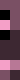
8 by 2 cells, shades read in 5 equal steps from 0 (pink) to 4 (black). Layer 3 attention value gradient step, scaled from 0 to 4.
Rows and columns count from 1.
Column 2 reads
2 2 2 3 3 3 1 3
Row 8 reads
2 3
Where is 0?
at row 3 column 1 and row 7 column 1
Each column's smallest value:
0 1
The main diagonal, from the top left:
2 2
